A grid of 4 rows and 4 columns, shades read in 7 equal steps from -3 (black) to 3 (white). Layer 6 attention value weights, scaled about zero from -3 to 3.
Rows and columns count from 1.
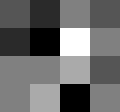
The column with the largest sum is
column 3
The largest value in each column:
0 1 3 0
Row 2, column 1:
-2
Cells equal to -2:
2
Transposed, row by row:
-1 -2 0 0 / -2 -3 0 1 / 0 3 1 -3 / -1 0 -1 0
